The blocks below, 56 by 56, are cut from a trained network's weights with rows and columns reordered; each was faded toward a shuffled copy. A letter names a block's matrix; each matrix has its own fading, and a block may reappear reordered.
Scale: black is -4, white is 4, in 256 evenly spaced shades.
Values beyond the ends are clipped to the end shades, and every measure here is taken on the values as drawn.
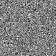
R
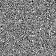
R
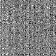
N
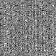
N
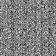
N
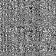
N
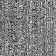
N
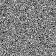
R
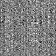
N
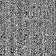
N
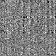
N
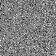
R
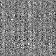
N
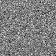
R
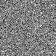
R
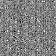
N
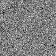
R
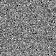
R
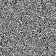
R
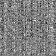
N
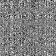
N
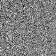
R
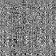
N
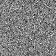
R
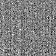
N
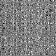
N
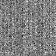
N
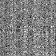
N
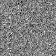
R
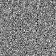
R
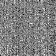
N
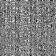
N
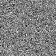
R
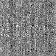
N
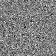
R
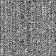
N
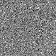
R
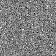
R
